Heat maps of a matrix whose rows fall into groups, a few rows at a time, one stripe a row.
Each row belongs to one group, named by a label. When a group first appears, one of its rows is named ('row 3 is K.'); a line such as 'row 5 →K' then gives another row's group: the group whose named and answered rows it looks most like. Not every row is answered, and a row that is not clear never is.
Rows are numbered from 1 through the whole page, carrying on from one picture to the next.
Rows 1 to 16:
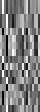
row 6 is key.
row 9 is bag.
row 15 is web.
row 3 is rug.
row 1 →bag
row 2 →bag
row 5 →web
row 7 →key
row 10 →web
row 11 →bag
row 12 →rug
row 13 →key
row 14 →web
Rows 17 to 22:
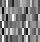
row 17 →rug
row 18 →web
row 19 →key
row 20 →bag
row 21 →web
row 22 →bag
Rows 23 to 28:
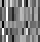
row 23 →web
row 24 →rug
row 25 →rug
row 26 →web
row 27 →bag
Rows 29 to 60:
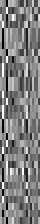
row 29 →key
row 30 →rug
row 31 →key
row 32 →bag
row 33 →web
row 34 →web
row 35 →web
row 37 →rug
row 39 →bag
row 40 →key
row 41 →key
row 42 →bag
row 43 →rug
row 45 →bag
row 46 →web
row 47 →web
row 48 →key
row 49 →rug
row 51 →web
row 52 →rug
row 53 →web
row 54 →web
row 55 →bag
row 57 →bag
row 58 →key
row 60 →key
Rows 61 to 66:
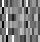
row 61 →bag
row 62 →web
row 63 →rug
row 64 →web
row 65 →rug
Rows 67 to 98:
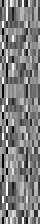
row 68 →rug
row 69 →rug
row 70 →bag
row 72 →key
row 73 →bag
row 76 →key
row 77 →key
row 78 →bag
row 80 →web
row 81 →rug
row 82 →bag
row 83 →web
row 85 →rug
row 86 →bag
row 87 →rug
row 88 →key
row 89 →web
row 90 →web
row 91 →key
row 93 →rug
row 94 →rug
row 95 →bag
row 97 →key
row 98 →web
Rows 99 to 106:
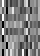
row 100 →key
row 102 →web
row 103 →bag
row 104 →web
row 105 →key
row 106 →web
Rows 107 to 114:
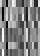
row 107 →key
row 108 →web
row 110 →key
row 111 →bag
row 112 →bag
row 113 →key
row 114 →bag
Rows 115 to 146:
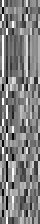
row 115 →bag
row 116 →web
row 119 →rug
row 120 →bag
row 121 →bag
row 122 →bag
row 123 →bag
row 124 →bag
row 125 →bag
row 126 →key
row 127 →web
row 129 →bag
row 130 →rug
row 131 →rug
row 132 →bag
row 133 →key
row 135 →web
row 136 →bag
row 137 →rug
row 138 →key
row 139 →key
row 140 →key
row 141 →rug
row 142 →web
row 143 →key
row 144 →key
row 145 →web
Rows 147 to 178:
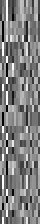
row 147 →rug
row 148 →rug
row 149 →rug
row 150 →web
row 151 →web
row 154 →bag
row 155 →rug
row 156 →key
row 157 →key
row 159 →bag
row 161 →rug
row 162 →key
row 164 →web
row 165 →bag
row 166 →rug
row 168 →rug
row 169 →bag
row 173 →bag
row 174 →rug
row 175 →key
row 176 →web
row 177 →rug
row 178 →bag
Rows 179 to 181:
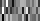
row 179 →rug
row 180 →bag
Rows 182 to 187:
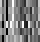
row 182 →key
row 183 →key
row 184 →key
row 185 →web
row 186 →key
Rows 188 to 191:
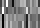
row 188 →rug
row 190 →web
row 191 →web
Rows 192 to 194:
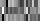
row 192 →key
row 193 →bag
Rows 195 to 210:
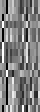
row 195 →key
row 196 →key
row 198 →bag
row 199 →web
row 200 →web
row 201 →bag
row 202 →bag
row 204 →key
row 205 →rug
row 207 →key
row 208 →key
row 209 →key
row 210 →web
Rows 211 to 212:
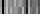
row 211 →web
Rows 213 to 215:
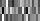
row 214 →web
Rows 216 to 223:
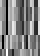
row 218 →key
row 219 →key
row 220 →key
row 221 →web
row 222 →web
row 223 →rug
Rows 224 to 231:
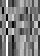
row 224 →rug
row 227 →rug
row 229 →rug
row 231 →rug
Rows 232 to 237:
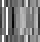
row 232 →bag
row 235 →rug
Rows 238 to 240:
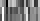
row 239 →bag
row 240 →bag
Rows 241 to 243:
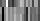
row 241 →rug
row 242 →web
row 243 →web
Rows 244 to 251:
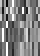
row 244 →key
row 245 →web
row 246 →key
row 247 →rug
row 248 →bag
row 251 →rug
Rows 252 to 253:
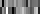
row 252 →web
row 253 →rug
